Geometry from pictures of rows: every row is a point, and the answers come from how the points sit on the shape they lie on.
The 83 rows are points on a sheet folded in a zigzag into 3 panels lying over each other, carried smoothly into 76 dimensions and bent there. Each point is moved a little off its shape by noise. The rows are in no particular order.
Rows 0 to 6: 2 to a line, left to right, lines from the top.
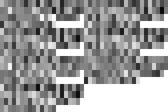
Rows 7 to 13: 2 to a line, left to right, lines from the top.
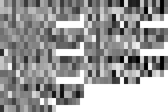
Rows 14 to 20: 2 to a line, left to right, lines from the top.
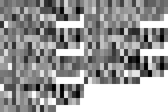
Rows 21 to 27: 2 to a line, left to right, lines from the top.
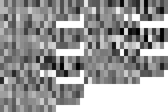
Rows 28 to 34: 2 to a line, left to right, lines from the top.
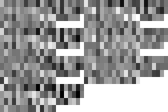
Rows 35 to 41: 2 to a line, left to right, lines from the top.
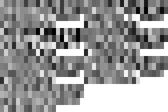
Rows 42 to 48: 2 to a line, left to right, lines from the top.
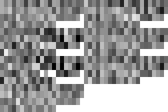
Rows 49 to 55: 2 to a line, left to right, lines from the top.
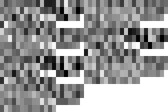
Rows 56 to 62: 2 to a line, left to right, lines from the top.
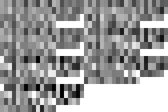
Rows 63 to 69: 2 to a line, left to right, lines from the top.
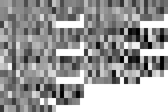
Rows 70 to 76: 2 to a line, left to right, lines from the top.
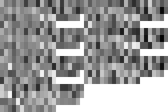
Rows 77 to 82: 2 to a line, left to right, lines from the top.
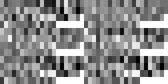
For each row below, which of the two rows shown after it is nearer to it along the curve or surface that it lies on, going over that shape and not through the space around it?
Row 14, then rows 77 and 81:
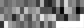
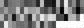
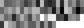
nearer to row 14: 77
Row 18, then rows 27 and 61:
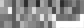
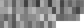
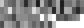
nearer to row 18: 61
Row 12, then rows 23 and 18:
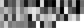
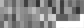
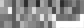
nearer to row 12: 23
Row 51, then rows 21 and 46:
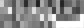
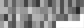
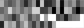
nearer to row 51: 46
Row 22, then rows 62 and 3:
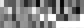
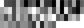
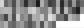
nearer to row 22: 62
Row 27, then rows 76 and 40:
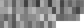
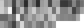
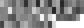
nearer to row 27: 76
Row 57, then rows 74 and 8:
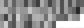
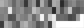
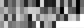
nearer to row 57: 8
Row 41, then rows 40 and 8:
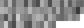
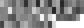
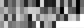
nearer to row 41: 8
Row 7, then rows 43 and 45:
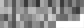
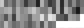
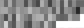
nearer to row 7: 43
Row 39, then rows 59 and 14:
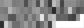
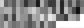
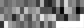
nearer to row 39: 59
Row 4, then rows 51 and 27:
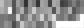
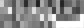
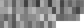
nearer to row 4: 51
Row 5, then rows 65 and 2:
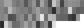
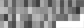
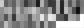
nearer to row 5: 2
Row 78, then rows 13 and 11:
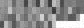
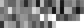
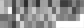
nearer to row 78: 11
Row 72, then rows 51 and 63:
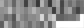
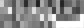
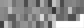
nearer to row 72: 63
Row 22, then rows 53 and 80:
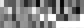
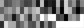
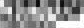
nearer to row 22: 80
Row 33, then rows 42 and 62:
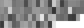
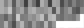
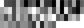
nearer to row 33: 42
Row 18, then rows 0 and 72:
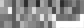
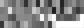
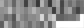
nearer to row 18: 0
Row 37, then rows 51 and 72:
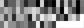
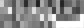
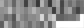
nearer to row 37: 72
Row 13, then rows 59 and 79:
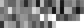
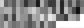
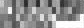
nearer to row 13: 79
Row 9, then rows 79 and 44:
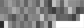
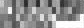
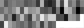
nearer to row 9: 44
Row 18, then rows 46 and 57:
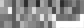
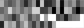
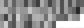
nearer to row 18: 46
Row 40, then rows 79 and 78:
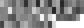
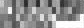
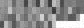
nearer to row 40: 79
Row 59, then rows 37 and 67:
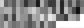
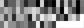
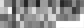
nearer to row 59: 37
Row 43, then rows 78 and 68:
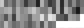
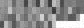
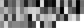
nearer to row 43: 78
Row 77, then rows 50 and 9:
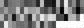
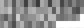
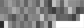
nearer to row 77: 9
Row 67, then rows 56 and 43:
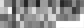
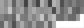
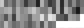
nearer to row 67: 56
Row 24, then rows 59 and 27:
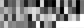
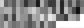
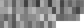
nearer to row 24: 59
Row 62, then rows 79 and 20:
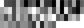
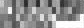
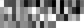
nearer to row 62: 20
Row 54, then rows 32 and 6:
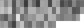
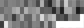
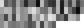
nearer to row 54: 6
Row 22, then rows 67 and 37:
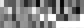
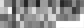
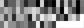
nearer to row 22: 67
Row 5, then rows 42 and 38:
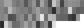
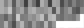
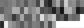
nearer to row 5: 42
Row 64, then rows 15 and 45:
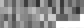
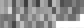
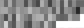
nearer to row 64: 15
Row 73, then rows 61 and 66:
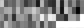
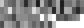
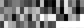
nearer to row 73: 66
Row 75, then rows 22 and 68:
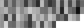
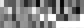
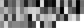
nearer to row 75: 68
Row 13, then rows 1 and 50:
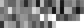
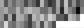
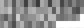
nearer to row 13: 50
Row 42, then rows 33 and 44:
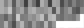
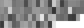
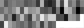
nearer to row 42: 33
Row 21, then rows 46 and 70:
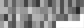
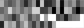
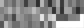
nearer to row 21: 70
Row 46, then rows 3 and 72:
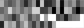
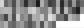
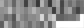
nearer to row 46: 72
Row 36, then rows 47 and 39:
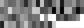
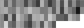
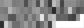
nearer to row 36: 39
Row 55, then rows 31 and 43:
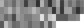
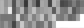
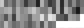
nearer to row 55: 43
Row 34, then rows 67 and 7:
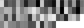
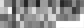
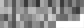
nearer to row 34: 7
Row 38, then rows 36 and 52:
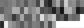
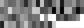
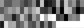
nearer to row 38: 52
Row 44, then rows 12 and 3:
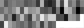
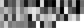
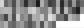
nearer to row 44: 12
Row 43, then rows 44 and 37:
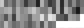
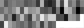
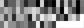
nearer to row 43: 37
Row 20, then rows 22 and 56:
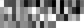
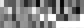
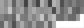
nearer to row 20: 22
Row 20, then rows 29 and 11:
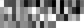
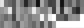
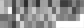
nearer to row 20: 29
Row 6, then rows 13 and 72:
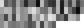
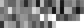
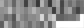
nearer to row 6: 72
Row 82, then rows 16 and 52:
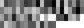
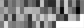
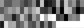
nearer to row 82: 52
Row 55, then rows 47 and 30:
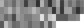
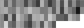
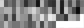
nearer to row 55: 30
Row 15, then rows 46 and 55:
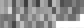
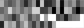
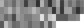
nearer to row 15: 55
